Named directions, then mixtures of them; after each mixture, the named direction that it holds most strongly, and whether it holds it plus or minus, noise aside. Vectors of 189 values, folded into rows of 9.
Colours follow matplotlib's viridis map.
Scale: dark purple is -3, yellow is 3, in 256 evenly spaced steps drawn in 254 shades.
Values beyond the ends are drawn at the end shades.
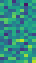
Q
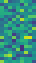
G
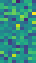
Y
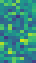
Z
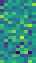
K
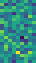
K, minus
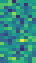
Q, plus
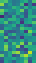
K, minus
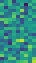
Q, plus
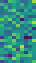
G, minus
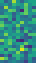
Q, minus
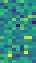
G, plus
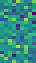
Y, minus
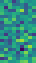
Q, plus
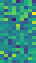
Y, plus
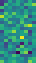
K, plus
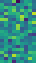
Y, plus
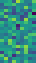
Y, minus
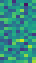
Q, plus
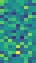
K, minus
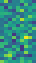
G, plus
